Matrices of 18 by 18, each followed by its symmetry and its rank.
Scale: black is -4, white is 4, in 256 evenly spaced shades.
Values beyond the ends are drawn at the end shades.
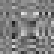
antisymmetric, rank two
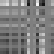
neither, rank one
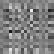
antisymmetric, rank two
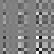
neither, rank one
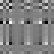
neither, rank one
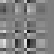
neither, rank one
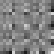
symmetric, rank two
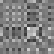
symmetric, rank two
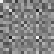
symmetric, rank three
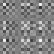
symmetric, rank two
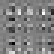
antisymmetric, rank two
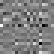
neither, rank three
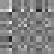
symmetric, rank two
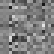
neither, rank three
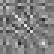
symmetric, rank three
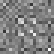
symmetric, rank three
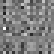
neither, rank three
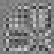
antisymmetric, rank two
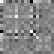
symmetric, rank three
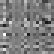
neither, rank three
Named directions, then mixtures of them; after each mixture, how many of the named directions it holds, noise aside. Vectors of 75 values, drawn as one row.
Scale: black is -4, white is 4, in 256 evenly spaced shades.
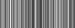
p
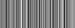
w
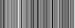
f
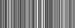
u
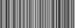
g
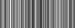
one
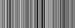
one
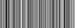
two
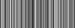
one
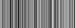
three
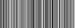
three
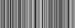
one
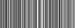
three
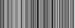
one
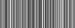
three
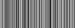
three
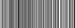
three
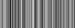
three
